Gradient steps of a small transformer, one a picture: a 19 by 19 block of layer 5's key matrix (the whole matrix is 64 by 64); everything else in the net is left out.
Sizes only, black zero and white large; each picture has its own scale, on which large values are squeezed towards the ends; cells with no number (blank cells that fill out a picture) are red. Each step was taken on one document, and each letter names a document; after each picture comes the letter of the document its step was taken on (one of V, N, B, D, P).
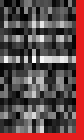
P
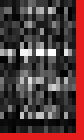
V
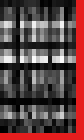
P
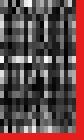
P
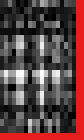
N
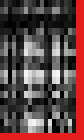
N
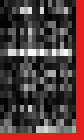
V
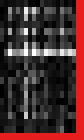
V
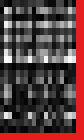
P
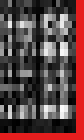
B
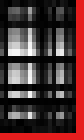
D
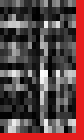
N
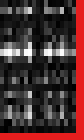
V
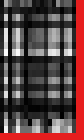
D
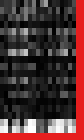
D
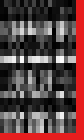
P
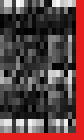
N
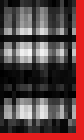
B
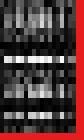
P
